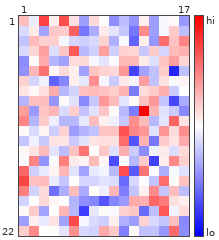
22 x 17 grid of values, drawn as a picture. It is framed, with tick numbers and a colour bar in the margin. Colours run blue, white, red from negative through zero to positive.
The bottom middle is the ninth with the lowest average. No single row or column stands out from its neighbours. The values follow a bell shape. Neither half mirrors the other. The grain is fine, like static.
